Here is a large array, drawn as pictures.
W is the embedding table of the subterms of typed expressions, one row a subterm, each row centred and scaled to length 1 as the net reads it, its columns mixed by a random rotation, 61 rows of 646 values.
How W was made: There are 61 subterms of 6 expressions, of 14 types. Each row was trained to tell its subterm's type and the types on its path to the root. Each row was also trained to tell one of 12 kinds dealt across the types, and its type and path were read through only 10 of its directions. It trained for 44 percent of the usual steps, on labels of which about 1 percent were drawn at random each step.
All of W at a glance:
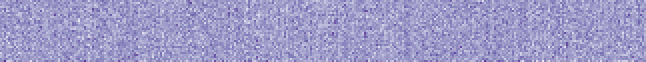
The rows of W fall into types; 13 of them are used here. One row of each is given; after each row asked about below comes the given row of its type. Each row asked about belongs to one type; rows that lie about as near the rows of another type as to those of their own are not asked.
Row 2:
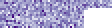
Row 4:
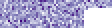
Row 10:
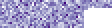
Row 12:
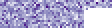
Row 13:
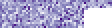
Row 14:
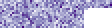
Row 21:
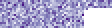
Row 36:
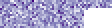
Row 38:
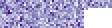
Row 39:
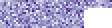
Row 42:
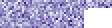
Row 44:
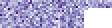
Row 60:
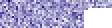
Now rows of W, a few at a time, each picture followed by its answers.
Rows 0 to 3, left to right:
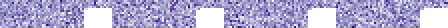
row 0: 60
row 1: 44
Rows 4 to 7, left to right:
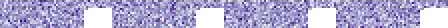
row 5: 44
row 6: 60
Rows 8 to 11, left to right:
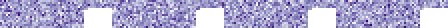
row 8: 10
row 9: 10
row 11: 4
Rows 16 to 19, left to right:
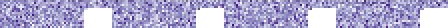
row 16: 12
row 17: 38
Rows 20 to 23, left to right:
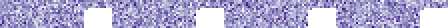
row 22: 21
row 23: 10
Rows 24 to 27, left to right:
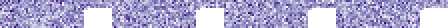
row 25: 4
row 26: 10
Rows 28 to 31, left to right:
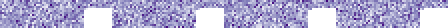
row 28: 13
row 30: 12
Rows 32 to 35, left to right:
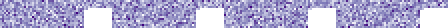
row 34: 60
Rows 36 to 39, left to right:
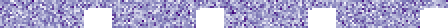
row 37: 4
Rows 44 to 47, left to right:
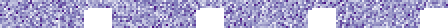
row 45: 42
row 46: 38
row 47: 38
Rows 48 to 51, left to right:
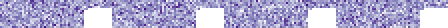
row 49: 4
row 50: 13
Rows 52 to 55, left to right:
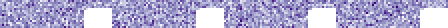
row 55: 36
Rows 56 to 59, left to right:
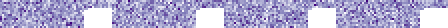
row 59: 44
